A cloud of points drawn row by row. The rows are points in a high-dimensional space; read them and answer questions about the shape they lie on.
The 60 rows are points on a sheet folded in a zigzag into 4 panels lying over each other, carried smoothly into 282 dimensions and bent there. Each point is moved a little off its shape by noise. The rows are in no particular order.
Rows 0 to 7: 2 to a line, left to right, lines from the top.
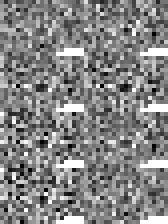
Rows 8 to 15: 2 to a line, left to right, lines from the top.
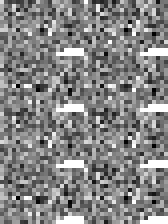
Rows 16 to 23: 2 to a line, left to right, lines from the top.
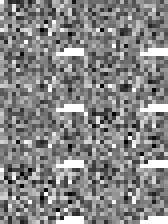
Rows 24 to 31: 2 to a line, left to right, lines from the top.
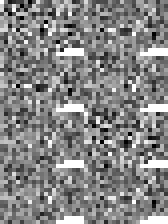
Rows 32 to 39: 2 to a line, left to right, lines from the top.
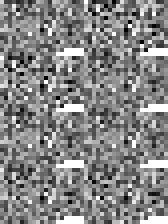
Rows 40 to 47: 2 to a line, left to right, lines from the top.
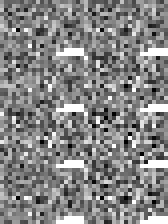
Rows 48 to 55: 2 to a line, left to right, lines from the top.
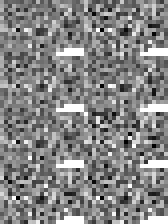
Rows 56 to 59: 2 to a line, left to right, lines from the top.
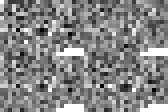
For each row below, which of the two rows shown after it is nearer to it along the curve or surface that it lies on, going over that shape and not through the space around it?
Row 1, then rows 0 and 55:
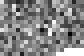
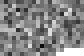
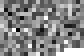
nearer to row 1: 0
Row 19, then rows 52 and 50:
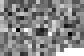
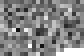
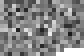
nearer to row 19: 52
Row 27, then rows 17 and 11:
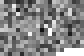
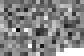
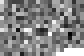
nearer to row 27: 11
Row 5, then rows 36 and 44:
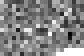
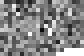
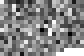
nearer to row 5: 44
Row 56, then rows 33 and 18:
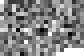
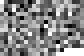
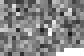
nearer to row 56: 33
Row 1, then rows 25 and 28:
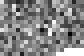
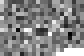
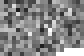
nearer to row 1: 28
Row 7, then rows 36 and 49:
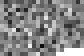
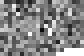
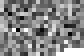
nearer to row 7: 36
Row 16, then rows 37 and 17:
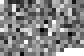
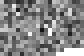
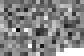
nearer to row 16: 37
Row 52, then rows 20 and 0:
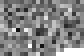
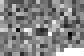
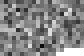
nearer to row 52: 20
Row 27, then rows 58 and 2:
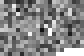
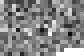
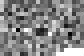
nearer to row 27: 58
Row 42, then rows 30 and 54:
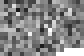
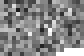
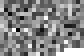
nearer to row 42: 30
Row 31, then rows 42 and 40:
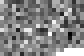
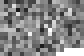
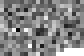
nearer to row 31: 42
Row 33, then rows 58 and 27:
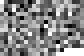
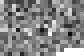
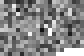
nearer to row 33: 58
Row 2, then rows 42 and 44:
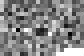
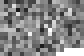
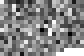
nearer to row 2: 44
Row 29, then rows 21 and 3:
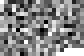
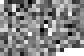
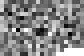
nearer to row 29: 3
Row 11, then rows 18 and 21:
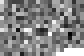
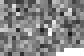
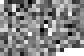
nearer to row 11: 18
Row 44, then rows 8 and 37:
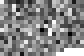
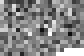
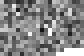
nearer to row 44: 37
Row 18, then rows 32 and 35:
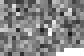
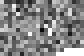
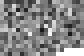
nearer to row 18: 32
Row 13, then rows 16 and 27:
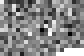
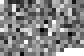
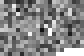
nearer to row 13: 16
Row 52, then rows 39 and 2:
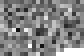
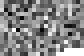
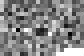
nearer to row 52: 2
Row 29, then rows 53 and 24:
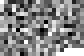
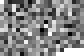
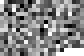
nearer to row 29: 24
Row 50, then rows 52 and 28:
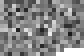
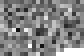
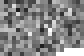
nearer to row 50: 52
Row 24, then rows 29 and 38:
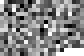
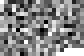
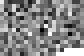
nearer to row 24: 29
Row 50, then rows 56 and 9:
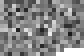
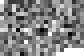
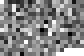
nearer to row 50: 9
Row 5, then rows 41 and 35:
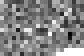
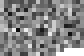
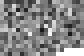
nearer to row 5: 35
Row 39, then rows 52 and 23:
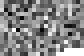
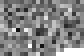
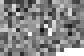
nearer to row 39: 52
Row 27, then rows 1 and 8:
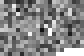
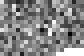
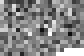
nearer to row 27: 1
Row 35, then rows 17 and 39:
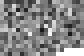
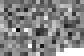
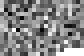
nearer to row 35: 17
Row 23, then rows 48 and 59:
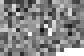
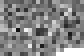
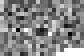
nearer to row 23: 48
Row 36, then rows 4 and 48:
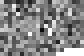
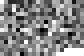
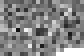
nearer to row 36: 48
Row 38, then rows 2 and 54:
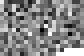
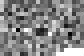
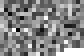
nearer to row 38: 2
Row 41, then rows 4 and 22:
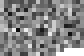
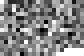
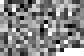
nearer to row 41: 4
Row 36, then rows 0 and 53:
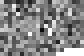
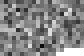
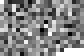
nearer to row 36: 0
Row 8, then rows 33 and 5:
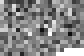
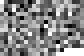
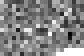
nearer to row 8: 5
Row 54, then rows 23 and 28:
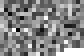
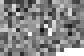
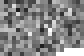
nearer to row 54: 23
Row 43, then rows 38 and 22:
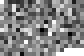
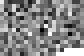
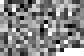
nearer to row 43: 38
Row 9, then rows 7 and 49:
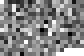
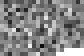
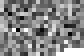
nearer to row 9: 7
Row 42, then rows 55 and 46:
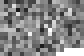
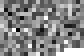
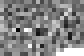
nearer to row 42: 46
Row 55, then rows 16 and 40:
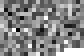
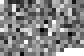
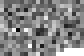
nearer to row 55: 40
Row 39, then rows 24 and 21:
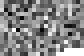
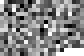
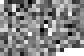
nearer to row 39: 24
